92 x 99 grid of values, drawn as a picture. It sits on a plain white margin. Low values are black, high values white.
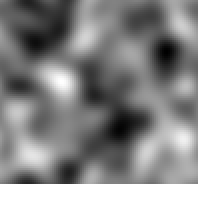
Histogram: bell-shaped. Grain: smooth. Lone odd cells: none. Stripes: none.
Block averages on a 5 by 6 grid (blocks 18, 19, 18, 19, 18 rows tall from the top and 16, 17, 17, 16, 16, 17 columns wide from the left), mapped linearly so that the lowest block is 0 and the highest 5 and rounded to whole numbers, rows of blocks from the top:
2 0 4 3 2 4
2 2 3 3 2 2
2 4 2 1 3 3
4 3 3 0 3 5
4 4 2 2 4 5
